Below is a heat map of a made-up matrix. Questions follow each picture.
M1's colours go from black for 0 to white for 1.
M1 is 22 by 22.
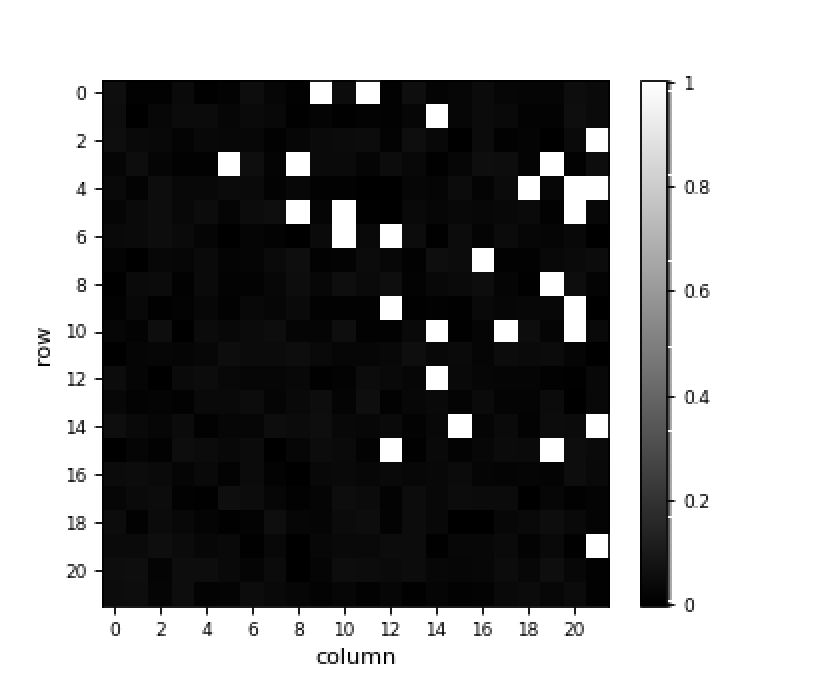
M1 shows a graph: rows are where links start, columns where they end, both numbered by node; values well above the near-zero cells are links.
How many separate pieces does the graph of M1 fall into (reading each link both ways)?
3
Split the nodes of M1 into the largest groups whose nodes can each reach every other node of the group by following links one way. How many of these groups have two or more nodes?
1
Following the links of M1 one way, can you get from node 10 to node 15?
yes
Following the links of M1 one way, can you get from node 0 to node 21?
yes
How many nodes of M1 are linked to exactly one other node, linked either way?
7
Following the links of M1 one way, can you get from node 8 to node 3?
no
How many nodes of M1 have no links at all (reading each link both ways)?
1
